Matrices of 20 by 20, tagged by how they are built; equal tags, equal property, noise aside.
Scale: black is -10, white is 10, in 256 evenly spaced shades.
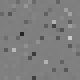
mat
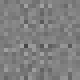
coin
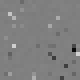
mat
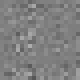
coin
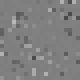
mat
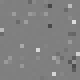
mat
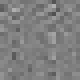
coin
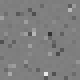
mat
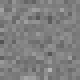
coin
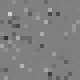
mat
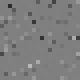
mat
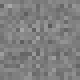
coin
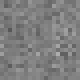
coin
